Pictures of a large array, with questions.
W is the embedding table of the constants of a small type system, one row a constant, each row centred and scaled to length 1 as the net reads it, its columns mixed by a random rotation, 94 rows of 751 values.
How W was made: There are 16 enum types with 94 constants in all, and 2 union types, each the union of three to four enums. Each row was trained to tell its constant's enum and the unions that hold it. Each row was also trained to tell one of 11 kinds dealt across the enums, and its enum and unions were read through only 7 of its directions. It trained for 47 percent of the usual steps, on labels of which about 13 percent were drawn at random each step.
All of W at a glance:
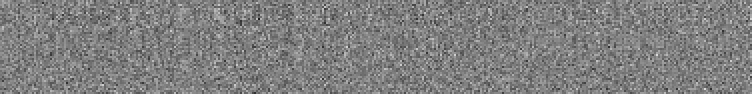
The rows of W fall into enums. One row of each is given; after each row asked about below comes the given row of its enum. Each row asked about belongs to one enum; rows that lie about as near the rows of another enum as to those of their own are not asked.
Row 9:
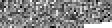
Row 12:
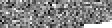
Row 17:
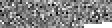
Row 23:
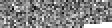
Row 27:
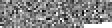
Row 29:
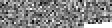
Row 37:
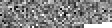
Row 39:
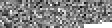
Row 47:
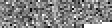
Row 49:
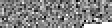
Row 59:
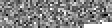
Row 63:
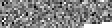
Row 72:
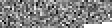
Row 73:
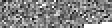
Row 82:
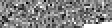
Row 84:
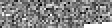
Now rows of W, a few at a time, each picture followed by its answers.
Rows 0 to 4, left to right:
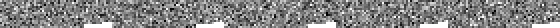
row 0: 59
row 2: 17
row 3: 12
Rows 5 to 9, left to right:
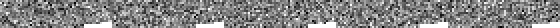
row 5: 82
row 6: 39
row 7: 37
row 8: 63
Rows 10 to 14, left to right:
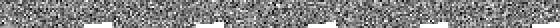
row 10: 9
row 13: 82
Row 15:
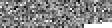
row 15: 37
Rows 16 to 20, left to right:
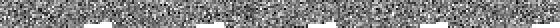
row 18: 47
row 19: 27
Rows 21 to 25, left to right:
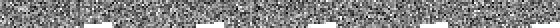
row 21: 23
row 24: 27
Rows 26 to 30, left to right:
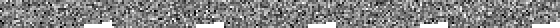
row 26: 12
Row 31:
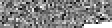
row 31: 82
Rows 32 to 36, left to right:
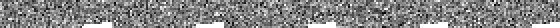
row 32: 63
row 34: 72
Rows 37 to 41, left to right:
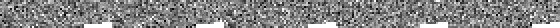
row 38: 47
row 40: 27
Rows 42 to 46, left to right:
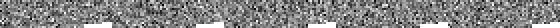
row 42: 39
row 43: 82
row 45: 72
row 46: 47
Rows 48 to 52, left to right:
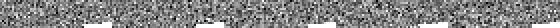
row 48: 72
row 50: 27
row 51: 17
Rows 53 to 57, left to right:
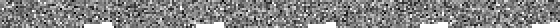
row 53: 47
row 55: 39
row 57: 39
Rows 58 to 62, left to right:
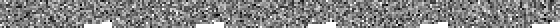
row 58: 47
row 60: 63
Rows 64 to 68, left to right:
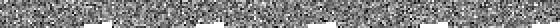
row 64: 12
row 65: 63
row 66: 9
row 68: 59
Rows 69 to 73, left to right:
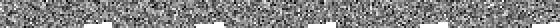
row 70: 17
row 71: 82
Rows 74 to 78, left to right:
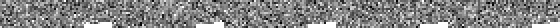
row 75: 17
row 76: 12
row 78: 39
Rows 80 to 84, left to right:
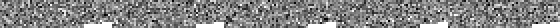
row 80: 59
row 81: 27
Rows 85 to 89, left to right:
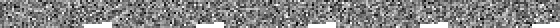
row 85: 72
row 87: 84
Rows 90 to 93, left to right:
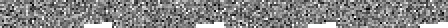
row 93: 17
